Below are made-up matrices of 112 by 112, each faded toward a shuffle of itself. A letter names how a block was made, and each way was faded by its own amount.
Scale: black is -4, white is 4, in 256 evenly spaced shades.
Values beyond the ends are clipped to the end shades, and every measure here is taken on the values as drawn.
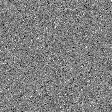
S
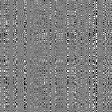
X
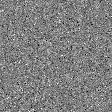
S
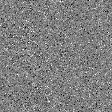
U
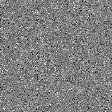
U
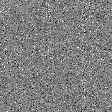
U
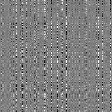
X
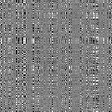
X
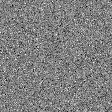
S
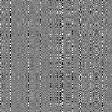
X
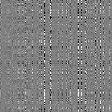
X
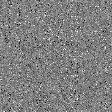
U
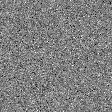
S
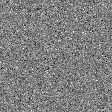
S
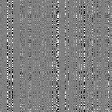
X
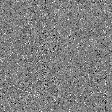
U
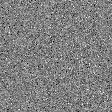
S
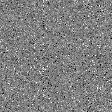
U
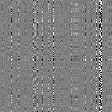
X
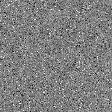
U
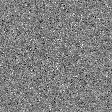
S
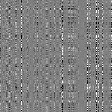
X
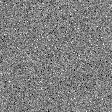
S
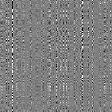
X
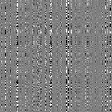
X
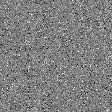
U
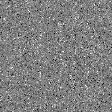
U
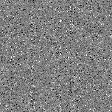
U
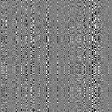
X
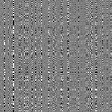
X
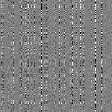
X
